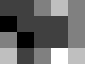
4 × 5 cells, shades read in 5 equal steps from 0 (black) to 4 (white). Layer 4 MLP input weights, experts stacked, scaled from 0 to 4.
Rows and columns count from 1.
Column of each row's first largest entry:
4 5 1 4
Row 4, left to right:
3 1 2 4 3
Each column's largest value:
3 1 2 4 3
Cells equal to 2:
6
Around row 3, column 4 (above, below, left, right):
1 4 1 2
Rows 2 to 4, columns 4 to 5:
1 2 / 1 2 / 4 3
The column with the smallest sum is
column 2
